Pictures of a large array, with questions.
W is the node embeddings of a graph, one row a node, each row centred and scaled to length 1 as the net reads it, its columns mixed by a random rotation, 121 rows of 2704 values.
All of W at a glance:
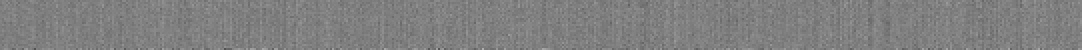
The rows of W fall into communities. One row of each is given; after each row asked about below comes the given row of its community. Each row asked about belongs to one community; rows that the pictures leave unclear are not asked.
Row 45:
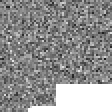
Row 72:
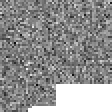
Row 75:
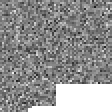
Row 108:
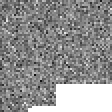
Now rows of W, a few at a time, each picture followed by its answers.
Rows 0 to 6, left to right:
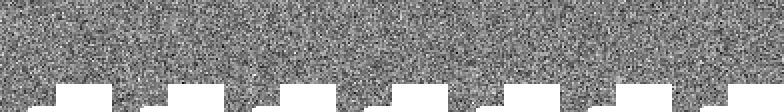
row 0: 75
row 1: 45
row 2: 72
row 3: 72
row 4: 108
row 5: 108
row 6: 72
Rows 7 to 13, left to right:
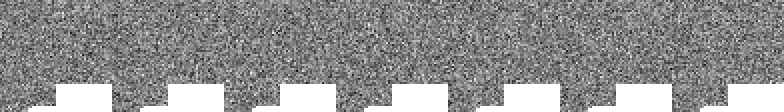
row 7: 75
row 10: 72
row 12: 75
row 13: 108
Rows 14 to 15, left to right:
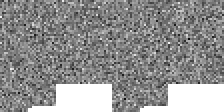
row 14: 72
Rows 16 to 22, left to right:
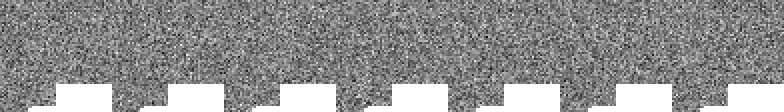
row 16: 108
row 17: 72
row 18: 75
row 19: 75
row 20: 45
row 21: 45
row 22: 45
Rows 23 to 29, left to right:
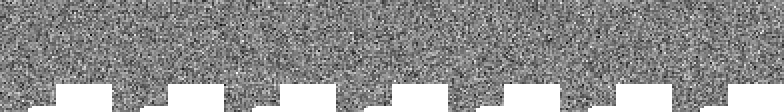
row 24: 72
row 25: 108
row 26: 108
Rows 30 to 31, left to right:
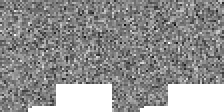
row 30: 45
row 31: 72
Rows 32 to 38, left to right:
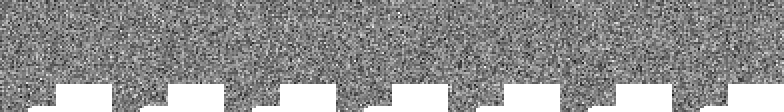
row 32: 108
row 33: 45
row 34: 45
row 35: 75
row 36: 108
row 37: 72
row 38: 108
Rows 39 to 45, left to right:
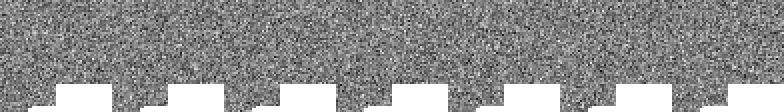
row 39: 45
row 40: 72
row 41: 75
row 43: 72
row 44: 72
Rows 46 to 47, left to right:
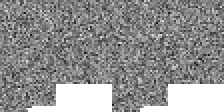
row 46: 45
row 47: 45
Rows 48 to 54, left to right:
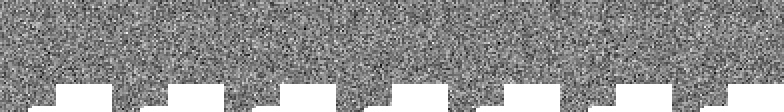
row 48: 72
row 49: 108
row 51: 72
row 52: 108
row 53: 72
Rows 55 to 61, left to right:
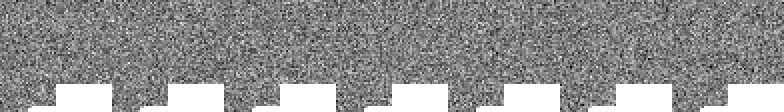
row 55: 108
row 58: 108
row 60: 108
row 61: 72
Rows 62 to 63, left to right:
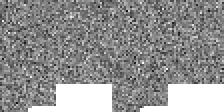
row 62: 108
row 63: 72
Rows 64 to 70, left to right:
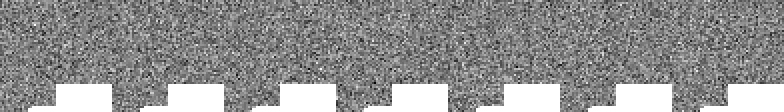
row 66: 75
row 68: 108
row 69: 72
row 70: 45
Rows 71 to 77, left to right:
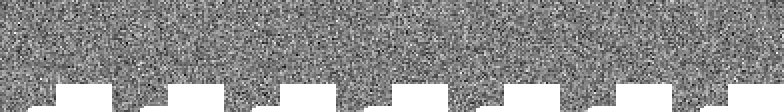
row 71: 108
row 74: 75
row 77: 108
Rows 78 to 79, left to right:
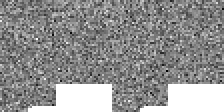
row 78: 75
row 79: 72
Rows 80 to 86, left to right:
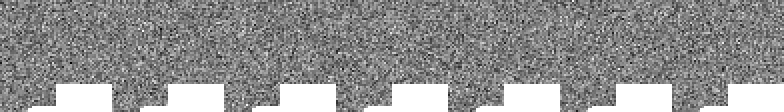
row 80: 75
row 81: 72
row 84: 108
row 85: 75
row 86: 108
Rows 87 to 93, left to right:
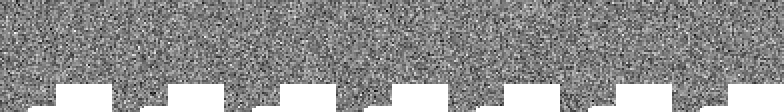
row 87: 108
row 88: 72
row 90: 45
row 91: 75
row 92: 108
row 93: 108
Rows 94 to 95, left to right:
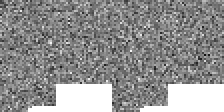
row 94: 75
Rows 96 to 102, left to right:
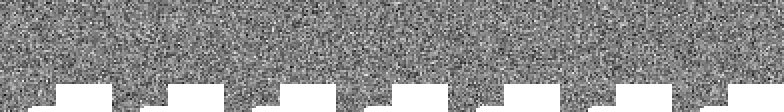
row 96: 108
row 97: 45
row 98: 45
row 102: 108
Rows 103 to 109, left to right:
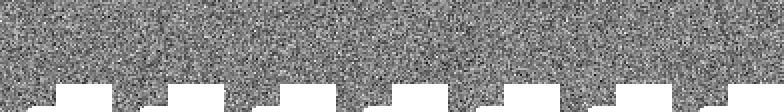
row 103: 75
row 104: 72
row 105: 72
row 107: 108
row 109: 72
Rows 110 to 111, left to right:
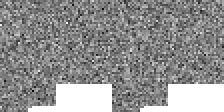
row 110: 45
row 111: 45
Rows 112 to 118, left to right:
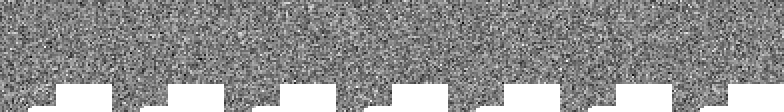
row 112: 108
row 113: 45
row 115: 75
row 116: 75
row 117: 72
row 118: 108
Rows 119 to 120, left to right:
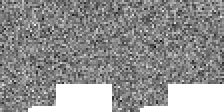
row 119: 72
